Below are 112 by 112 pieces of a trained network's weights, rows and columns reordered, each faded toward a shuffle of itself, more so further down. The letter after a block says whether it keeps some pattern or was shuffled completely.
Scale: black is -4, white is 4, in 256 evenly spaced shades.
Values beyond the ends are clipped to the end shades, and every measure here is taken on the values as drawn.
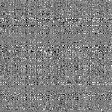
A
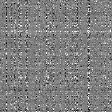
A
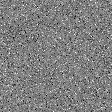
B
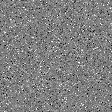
B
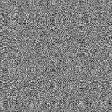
A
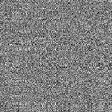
A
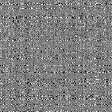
A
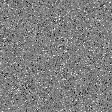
B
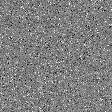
B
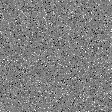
B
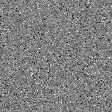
B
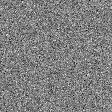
B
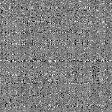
A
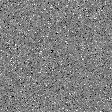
B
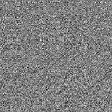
A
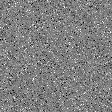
B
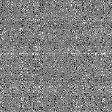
A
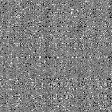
A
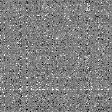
A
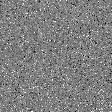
B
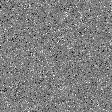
B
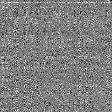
A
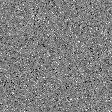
B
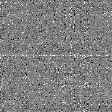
A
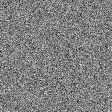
B
